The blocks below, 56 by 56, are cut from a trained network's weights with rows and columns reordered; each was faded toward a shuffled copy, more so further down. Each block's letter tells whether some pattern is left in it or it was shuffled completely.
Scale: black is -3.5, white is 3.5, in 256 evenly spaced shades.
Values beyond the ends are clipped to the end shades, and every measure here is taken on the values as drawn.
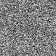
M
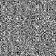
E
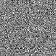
E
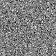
M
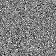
M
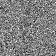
M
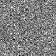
E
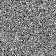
M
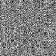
E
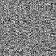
E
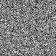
M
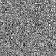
E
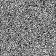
M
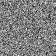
M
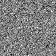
M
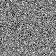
M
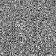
E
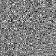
E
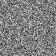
M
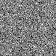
M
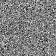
M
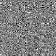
E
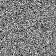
M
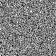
M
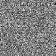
E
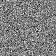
M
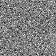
M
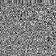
E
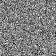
M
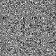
E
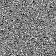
M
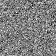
M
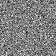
M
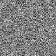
E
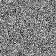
M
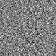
E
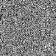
E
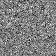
M
